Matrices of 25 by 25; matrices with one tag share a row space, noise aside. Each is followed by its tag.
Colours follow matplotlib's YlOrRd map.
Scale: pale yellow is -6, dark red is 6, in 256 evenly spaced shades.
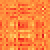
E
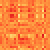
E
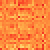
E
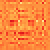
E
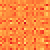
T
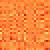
T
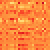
E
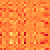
T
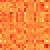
T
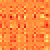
T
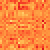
E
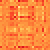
E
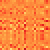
T
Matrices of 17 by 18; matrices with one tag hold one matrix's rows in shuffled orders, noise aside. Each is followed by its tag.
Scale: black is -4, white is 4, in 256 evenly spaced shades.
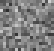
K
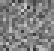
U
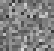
U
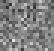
U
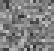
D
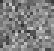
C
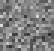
K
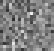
C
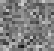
D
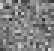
K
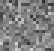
K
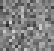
C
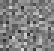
U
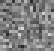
D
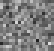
K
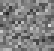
K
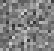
U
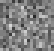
U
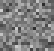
K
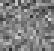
K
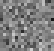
C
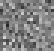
C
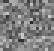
D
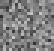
C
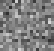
K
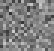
C
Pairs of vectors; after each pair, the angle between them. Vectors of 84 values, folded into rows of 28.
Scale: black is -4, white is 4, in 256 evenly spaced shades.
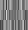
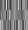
nearly opposite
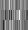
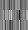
nearly opposite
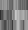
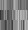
nearly parallel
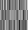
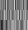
orthogonal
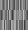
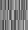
nearly opposite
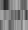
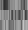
nearly parallel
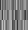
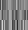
nearly parallel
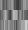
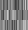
partly aligned
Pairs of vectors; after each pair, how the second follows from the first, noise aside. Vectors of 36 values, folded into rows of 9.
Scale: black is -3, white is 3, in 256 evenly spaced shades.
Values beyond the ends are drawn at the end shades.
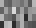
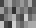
negated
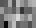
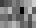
wrapped around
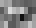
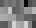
wrapped around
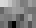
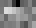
wrapped around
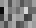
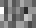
negated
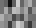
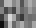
wrapped around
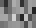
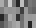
wrapped around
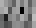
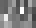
negated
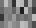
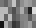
wrapped around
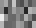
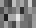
wrapped around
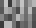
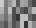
wrapped around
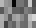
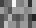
negated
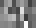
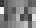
wrapped around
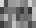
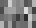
wrapped around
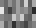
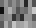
negated
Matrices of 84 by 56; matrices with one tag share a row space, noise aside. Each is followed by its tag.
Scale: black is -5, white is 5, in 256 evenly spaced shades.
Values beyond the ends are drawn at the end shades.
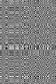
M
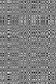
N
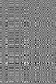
M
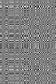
M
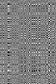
N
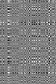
N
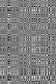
N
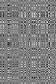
N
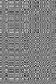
M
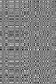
M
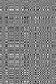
M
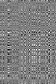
N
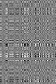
M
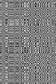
M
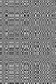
M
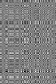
M
